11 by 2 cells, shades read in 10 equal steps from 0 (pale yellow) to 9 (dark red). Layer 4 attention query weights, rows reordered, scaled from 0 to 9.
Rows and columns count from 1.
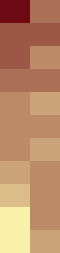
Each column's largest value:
9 6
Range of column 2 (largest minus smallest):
3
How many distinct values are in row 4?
1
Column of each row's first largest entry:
1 1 1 1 1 1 1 2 2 2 2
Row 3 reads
6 4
